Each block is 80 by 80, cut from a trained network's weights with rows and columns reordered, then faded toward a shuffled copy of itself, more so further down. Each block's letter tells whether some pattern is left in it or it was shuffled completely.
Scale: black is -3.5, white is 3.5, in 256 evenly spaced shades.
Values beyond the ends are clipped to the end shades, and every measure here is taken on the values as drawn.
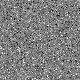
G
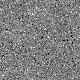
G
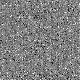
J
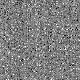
J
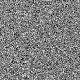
J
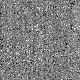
J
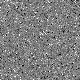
G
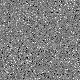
G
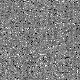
J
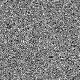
J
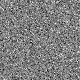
G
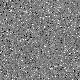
G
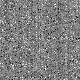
J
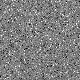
G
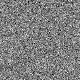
G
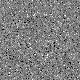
G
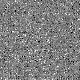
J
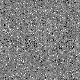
J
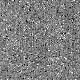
J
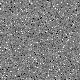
G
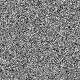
G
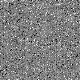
J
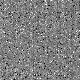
J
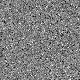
G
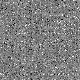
J
